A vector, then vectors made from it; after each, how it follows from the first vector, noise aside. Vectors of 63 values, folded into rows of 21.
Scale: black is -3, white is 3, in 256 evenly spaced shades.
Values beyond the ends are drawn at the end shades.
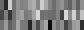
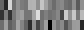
copied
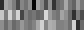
reversed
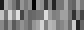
reversed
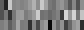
copied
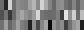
copied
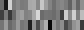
copied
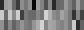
reversed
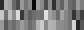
reversed
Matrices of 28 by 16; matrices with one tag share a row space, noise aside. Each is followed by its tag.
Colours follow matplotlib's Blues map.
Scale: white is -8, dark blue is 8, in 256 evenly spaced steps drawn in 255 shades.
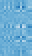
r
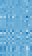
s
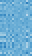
s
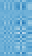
r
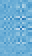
r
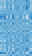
s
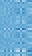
r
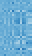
r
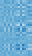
r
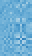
r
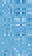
r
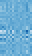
s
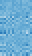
s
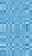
s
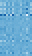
s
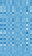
s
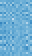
s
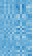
r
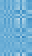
r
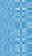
r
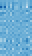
s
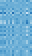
s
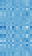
s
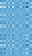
s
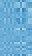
r
